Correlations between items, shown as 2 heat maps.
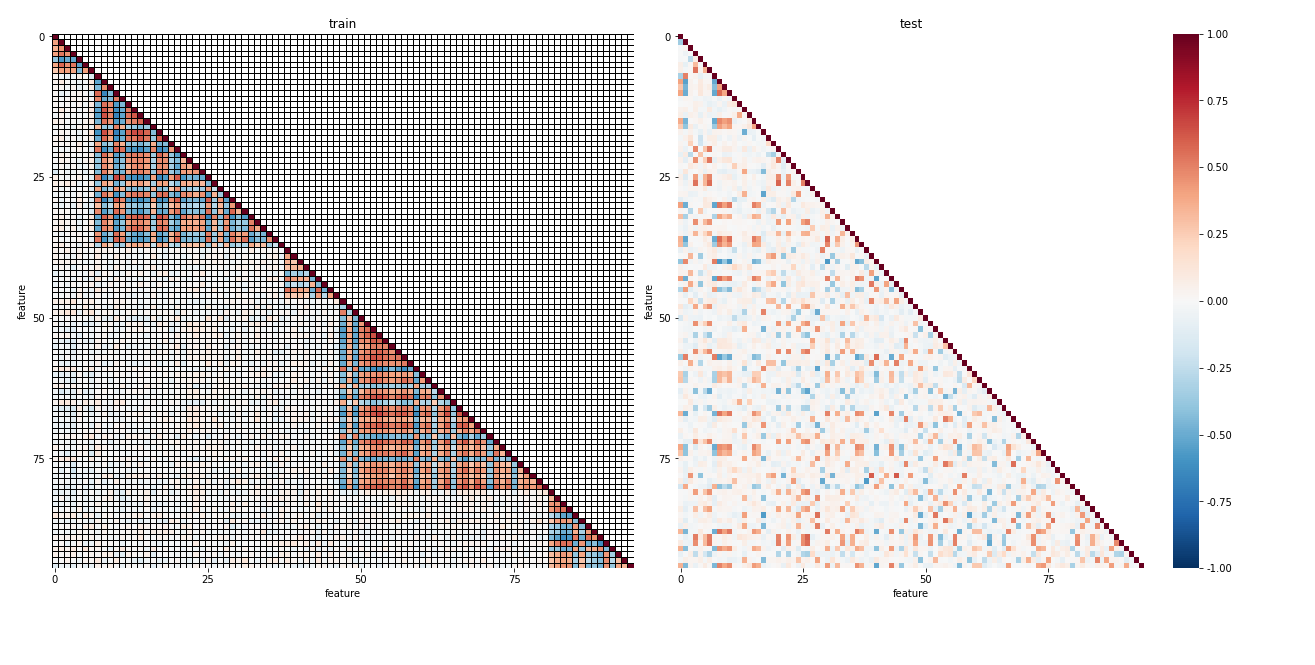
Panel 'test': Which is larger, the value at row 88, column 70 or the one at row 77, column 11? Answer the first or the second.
the second
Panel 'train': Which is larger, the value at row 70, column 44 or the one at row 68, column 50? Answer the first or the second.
the second
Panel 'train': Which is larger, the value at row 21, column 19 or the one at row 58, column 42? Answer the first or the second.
the second
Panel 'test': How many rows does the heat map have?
95
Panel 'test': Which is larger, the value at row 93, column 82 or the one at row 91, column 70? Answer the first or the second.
the first
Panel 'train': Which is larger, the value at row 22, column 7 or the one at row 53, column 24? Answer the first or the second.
the second
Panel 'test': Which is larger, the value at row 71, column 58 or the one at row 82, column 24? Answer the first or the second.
the second
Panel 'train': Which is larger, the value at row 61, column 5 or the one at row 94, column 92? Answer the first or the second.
the second
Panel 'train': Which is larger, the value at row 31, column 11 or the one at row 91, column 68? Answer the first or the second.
the first
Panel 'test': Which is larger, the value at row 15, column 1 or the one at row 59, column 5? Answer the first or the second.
the second
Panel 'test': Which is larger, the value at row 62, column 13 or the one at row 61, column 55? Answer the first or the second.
the second
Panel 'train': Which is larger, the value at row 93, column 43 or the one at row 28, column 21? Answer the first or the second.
the second
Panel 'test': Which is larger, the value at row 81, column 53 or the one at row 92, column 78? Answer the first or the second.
the second
